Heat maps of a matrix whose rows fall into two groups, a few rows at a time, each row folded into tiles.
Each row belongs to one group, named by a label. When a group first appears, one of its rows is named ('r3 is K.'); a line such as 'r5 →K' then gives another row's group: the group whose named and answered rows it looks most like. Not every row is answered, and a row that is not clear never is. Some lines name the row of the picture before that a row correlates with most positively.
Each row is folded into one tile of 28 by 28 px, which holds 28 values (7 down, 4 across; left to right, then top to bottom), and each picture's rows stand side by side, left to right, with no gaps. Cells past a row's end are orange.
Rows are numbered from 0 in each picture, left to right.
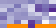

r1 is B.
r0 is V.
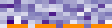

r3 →V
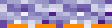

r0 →B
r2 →B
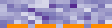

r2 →V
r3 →V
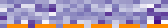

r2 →V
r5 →V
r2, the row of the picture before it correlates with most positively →3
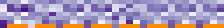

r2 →B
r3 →B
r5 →B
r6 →B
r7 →B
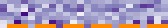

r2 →B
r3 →B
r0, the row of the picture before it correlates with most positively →1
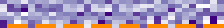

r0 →B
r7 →V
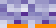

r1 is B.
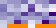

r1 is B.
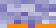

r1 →B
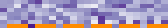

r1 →V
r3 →V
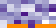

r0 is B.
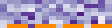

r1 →V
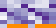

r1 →V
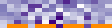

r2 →V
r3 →V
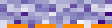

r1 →B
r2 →V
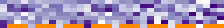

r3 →B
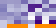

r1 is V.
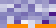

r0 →V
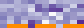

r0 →V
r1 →B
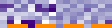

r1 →B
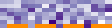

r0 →V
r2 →V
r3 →B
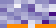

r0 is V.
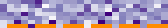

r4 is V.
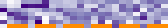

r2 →V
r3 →V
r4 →B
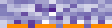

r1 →B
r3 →V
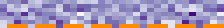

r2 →B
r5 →V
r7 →B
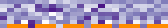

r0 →V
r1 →B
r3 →V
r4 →V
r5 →V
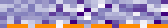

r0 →V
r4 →B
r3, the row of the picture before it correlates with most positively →2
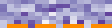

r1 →B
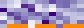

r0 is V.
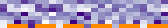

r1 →B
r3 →V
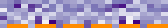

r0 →V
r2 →B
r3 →B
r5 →B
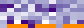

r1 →B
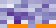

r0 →V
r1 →V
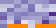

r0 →V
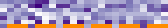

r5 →B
